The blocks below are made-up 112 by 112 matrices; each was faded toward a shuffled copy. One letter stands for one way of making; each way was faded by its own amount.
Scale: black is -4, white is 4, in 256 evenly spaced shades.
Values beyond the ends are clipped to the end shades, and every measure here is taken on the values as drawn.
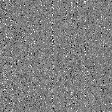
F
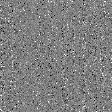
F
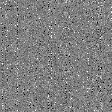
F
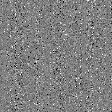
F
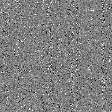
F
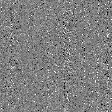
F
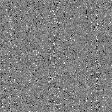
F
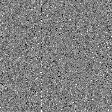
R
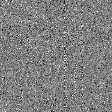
R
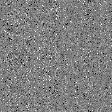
F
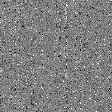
F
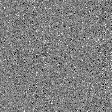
R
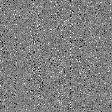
F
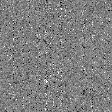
F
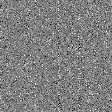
R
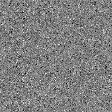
R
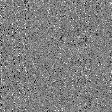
F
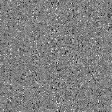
F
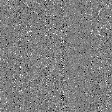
F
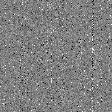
F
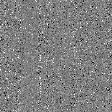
F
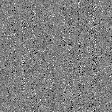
F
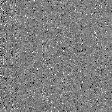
F
